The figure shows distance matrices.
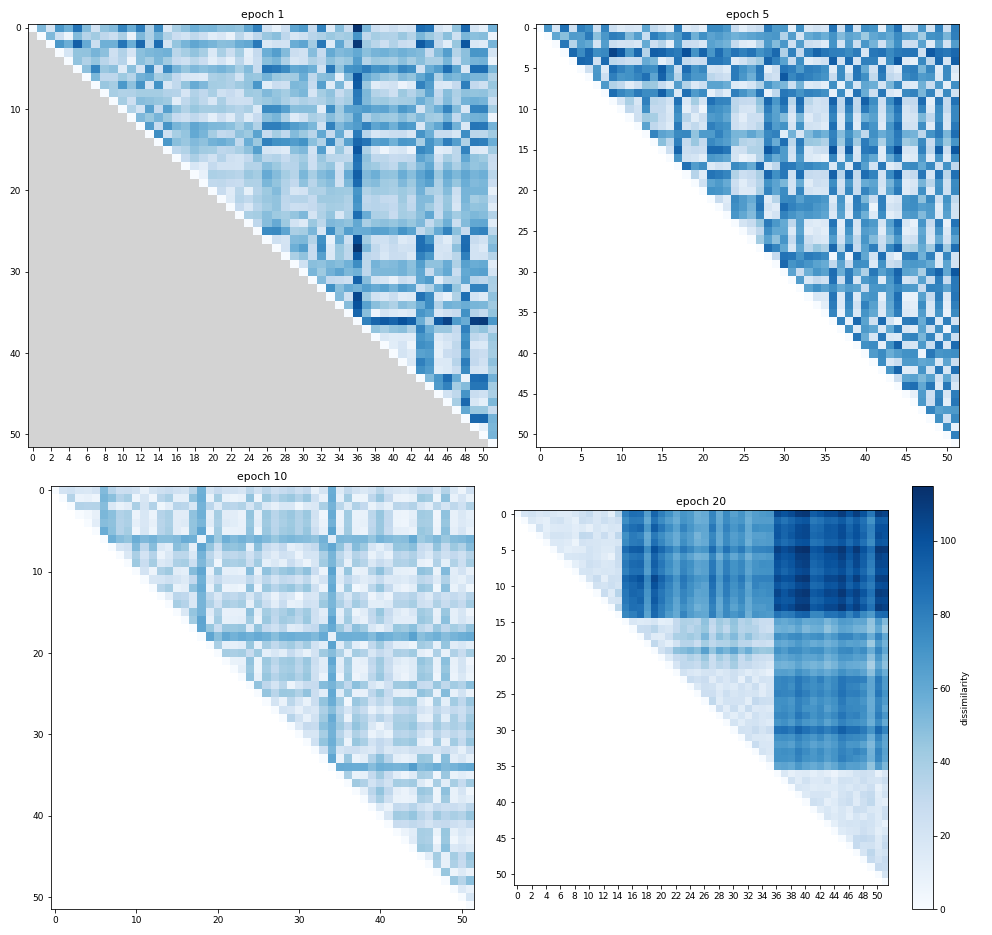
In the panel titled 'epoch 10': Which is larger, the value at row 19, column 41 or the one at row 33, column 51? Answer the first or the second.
the first
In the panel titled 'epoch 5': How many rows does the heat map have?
52
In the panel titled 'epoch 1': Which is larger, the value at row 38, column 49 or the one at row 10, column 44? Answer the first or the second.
the second
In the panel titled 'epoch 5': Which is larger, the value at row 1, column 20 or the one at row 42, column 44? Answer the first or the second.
the second
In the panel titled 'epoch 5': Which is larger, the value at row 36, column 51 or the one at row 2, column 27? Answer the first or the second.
the second
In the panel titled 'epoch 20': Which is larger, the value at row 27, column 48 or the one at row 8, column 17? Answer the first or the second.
the second
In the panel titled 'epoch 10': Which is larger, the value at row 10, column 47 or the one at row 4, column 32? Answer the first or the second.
the second
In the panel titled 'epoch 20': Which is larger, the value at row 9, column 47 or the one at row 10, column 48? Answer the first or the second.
the first
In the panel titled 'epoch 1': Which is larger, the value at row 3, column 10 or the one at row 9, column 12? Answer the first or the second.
the second
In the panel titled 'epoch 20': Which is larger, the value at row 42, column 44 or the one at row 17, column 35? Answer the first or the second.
the second
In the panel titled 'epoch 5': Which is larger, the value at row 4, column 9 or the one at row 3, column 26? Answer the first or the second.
the second
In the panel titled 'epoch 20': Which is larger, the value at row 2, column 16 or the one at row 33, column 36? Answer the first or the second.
the first
